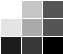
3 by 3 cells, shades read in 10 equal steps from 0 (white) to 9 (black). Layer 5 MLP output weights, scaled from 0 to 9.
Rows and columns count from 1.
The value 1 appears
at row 2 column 1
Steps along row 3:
down up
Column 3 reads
6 6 9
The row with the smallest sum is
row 1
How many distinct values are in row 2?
3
